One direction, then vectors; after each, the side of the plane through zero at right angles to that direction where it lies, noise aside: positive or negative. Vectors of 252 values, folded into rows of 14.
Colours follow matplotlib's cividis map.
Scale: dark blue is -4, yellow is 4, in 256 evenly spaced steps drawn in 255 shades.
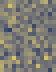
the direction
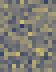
negative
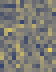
negative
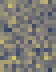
positive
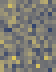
positive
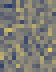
negative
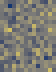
negative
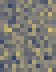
negative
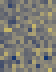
negative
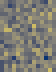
negative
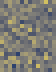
positive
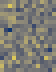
positive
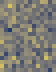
positive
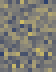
negative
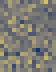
positive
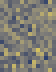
negative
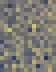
negative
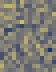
positive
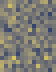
positive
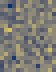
negative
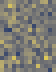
positive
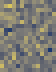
positive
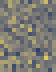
positive
